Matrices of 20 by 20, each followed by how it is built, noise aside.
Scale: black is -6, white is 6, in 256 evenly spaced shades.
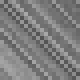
Toeplitz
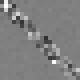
banded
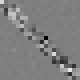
banded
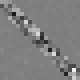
banded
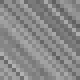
Toeplitz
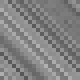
Toeplitz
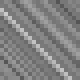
Toeplitz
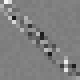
banded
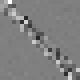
banded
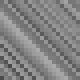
Toeplitz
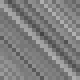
Toeplitz
